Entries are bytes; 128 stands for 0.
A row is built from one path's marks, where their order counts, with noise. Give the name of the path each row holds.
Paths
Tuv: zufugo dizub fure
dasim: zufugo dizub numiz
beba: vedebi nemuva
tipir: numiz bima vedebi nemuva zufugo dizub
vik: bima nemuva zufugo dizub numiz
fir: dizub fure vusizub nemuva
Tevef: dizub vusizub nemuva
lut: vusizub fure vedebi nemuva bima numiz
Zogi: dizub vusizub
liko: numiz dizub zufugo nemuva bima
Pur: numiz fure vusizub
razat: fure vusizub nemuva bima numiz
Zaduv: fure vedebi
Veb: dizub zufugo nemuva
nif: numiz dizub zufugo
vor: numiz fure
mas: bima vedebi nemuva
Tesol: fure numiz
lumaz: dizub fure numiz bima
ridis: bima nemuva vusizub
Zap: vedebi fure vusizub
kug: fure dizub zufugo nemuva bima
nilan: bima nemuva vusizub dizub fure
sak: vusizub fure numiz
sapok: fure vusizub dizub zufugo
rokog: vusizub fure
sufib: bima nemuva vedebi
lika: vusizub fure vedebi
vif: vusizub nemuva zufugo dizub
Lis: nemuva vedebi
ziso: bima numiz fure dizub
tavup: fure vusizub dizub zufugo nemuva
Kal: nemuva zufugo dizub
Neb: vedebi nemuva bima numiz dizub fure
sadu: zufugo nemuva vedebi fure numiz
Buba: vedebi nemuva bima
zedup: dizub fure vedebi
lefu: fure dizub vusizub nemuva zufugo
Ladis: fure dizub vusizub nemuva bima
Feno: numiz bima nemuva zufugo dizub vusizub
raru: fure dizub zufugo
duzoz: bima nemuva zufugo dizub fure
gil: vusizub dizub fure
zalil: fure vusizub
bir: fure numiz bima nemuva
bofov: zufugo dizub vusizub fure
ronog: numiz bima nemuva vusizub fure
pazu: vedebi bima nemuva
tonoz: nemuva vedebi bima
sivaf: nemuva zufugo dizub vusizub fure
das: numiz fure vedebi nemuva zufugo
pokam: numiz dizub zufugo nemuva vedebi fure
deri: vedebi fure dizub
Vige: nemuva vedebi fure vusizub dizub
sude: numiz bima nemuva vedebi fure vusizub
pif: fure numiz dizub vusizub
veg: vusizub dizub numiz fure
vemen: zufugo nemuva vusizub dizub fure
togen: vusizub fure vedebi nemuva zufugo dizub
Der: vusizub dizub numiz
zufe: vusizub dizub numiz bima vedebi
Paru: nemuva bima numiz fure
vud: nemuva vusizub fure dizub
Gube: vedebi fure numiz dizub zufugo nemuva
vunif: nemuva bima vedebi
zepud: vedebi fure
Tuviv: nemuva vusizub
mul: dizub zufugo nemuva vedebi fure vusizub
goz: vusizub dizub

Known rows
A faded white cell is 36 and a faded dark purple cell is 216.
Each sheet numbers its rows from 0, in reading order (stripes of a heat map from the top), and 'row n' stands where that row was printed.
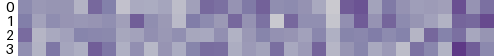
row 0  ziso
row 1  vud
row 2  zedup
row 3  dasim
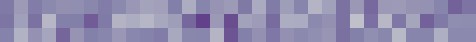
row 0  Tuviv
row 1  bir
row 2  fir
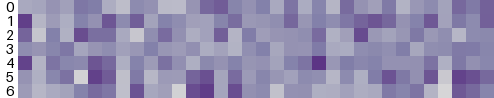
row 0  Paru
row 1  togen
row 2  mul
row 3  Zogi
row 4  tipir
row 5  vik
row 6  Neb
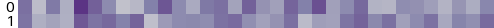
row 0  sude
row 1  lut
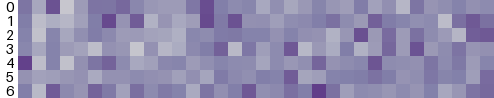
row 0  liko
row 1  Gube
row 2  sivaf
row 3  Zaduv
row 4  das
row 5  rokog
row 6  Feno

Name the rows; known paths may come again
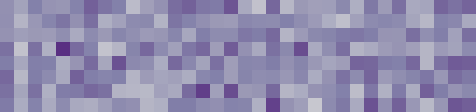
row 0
razat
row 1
beba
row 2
rokog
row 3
sude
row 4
vif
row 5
Kal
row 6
bir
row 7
Vige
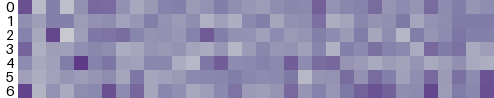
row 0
das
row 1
Zogi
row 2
liko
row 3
zedup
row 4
pazu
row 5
sak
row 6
togen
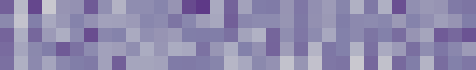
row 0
lefu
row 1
Pur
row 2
tavup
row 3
vunif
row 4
zufe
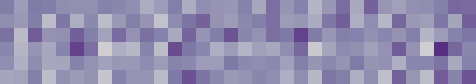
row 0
Tuviv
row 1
gil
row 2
Feno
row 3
sadu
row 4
vor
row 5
veg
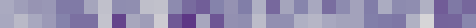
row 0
Paru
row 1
Neb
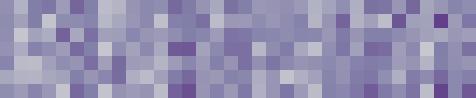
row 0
ridis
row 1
Tuv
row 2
Zap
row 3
nilan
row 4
deri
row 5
lumaz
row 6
duzoz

